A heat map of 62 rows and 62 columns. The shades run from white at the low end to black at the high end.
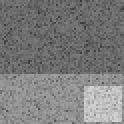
The ninth with the lowest average is the bottom right. Overall the values sit about 50% of the way up the scale. An odd patch, lower than its surroundings, sits in the bottom right. The top part is higher, up to a seam about 60% of the way down.
